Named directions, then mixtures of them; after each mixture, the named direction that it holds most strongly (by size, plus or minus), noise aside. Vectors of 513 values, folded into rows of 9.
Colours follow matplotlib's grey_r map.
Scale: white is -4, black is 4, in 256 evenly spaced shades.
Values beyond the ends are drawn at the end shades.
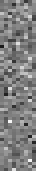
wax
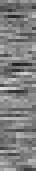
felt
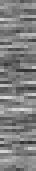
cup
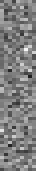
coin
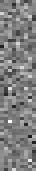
wax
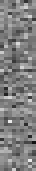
wax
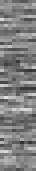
cup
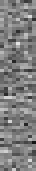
wax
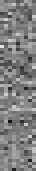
wax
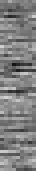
felt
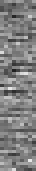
felt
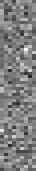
coin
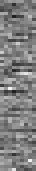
felt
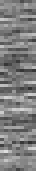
cup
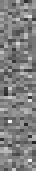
wax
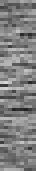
cup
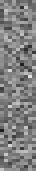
coin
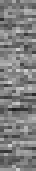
cup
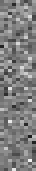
wax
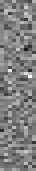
coin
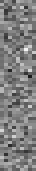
coin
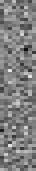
coin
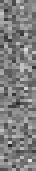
coin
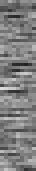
felt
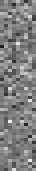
wax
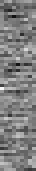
felt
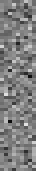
wax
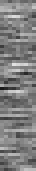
felt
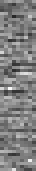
felt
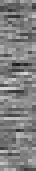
felt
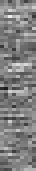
felt
